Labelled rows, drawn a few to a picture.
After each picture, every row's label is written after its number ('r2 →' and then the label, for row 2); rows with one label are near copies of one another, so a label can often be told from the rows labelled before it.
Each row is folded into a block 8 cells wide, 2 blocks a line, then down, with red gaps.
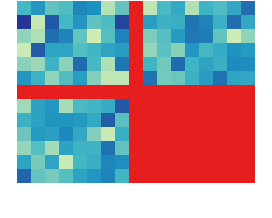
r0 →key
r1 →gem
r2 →gem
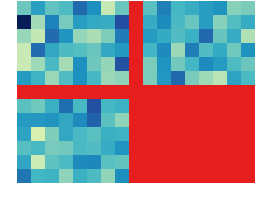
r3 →key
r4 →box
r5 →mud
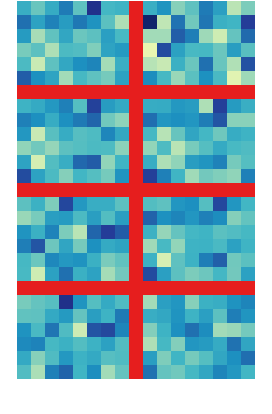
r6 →mud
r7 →key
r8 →mud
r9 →mud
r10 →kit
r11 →mud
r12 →kit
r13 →gem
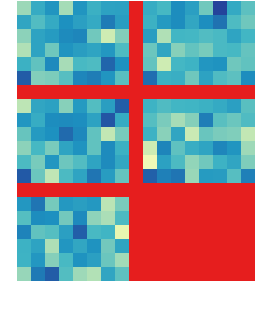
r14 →gem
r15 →mud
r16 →gem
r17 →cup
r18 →box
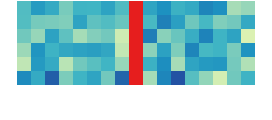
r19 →cup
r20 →box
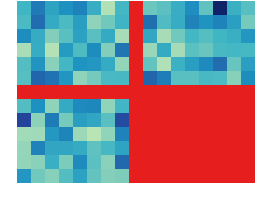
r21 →box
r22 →mud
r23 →key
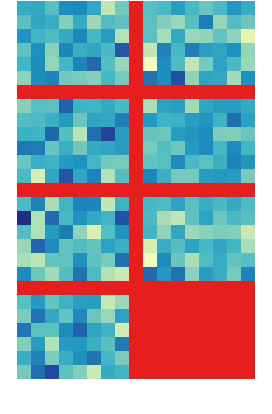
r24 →box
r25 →cup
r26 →kit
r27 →gem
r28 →key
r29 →cup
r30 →box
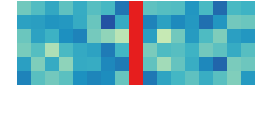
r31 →gem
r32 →mud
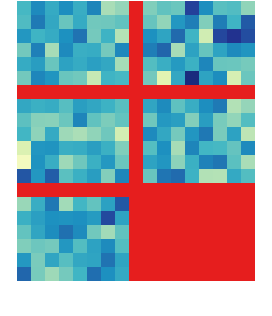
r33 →box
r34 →kit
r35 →cup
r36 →box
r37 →gem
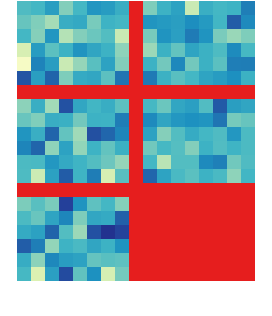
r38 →cup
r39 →gem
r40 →kit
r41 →mud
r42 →kit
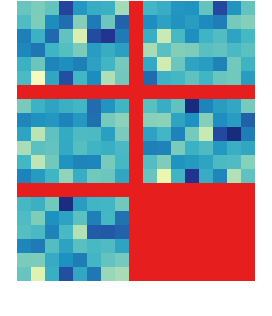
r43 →kit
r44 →mud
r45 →mud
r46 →kit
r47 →kit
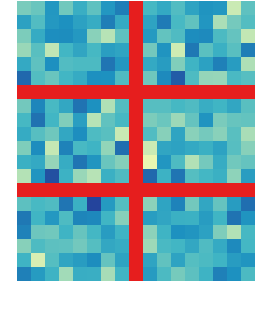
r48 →gem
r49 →box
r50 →box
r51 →cup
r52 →mud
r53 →gem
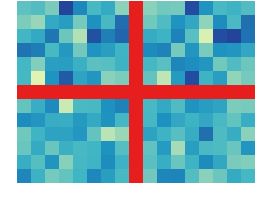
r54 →kit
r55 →kit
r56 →gem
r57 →box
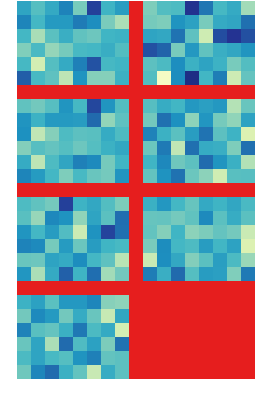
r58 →mud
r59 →kit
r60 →mud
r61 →box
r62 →kit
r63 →cup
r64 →box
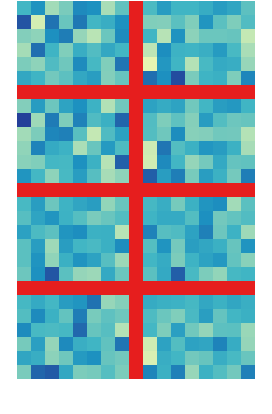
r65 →key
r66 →cup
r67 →key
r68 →cup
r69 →box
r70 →box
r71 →box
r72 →cup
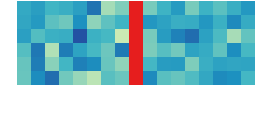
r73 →box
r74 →gem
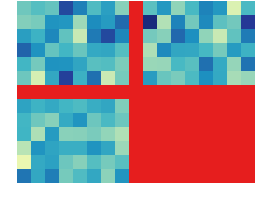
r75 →kit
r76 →key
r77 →cup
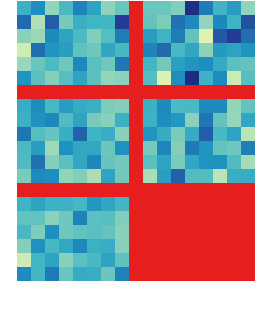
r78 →key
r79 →kit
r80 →box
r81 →box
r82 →cup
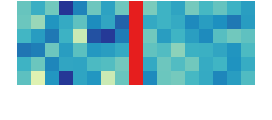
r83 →kit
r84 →gem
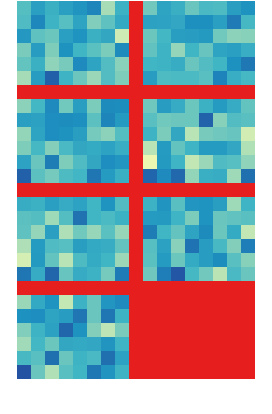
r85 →box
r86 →gem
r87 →gem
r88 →cup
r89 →cup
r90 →box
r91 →gem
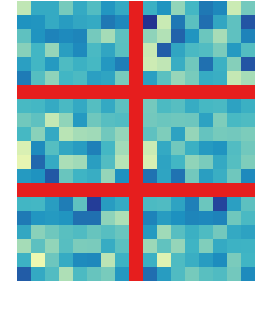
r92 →gem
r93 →key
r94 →cup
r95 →cup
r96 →mud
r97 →mud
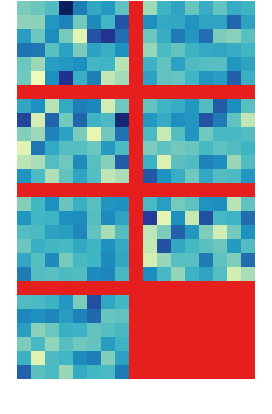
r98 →kit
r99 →gem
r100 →key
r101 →mud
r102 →gem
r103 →key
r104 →mud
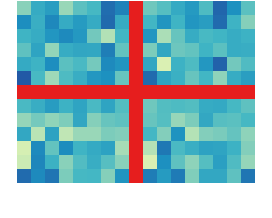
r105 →gem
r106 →mud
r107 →cup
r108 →cup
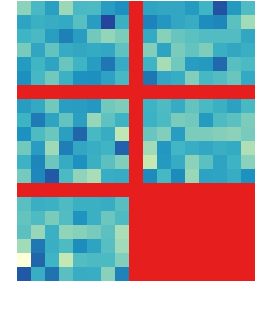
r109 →gem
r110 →mud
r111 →box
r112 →cup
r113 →cup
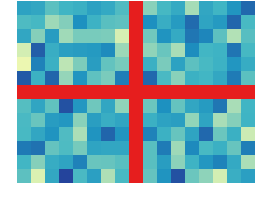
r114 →cup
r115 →gem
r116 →kit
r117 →box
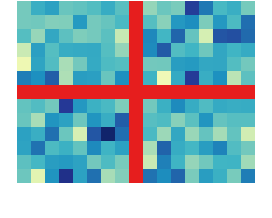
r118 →cup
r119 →kit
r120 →kit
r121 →cup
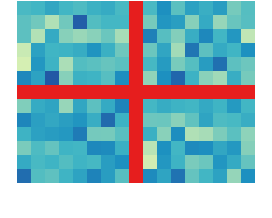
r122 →cup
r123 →box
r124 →gem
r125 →cup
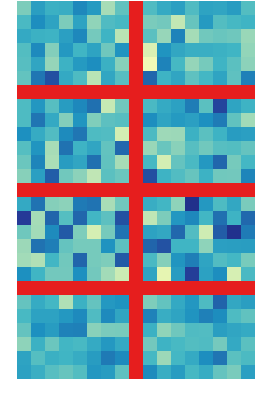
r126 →box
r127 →cup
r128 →box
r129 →mud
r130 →key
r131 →kit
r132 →gem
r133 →mud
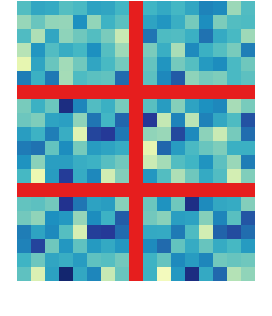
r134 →cup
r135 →box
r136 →kit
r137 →key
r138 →kit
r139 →kit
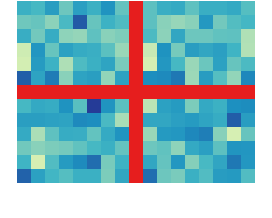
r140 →cup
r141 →cup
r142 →mud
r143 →gem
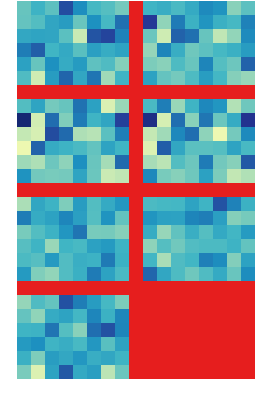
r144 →kit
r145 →key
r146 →key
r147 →key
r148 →gem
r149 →mud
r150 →kit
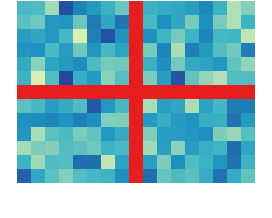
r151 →kit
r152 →box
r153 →mud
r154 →gem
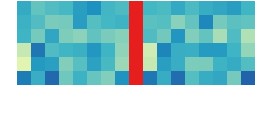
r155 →cup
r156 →cup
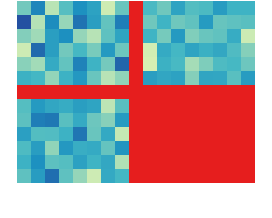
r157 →key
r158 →cup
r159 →box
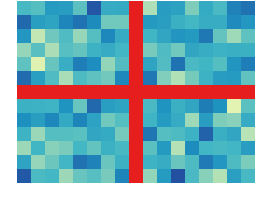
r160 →mud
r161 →gem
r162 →mud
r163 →box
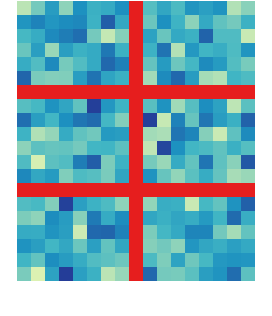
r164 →gem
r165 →box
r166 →mud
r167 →key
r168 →kit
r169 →gem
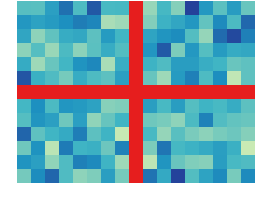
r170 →mud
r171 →kit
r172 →box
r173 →cup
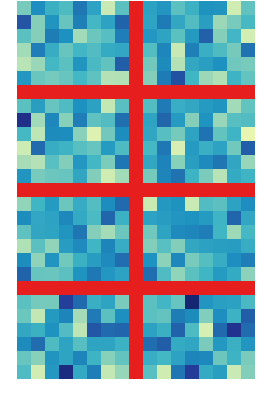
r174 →key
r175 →box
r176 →key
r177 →box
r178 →gem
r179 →gem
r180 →kit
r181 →kit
